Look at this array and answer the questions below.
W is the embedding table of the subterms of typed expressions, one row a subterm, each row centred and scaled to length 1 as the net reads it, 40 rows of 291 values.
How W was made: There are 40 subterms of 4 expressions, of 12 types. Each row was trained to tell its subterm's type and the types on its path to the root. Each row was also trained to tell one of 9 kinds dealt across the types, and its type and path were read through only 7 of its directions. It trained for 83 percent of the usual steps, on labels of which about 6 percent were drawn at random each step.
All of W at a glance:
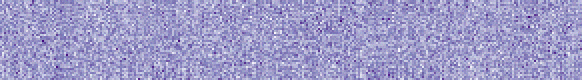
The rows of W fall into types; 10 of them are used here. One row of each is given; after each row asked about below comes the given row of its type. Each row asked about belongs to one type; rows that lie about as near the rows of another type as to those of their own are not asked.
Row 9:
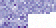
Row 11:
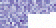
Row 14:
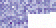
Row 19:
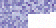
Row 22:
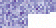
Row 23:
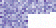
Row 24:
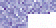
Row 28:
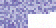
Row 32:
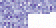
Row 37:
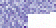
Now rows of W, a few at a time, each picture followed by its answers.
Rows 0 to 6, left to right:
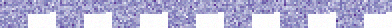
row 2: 24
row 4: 37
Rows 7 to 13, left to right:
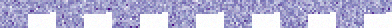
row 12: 24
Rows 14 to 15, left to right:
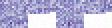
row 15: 11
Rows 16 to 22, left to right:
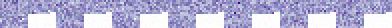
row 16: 11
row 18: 19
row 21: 14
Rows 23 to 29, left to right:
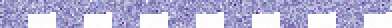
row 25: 37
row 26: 14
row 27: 11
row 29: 37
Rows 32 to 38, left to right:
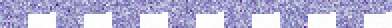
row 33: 24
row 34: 28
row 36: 23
